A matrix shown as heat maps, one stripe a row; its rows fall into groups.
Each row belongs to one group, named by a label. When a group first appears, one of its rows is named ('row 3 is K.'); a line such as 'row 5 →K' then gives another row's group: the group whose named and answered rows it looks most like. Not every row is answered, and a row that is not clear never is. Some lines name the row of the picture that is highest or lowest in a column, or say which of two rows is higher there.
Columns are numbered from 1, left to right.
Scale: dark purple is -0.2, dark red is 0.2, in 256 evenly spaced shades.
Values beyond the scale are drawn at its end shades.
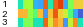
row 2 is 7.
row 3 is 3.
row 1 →3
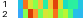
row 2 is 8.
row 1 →7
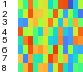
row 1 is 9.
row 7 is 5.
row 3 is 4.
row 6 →8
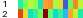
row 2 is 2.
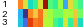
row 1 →2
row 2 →4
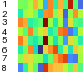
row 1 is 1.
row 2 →3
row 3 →2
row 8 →3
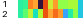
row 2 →3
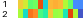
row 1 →7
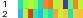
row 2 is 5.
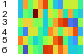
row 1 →2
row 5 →7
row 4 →4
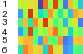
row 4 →5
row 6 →7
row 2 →5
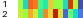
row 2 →8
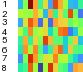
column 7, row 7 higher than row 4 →Yes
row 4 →9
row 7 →8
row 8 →5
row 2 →1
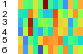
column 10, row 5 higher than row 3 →No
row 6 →5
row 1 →2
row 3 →5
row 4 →5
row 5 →3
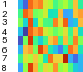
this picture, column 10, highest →7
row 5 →5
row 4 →4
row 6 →2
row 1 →4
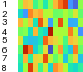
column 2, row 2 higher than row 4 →No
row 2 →4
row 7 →2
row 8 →8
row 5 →3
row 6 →9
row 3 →9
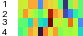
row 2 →7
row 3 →1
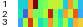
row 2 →4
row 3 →5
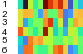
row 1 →3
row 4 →2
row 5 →4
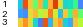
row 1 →7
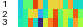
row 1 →1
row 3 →5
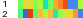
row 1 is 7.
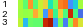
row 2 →1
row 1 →9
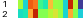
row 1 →1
